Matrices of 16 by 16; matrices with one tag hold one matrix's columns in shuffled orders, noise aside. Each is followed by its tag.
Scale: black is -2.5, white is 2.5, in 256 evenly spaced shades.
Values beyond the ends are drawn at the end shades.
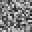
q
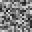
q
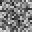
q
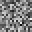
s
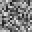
q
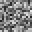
q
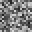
q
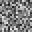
s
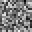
q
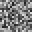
q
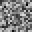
q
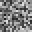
q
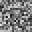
q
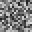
q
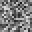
s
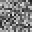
q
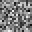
q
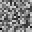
q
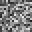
s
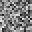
s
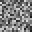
s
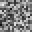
q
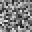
q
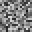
s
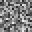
s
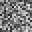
s
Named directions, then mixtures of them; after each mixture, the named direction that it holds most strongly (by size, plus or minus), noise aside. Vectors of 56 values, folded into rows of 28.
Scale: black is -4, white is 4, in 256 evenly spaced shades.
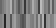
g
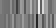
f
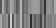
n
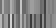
n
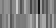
f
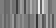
f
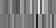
f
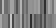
n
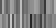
n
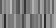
g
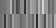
f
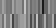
f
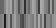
g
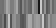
g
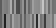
g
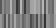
n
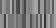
g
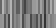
n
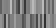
g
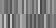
g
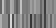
n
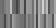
f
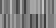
n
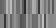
g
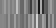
f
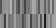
g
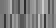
g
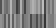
n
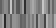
g
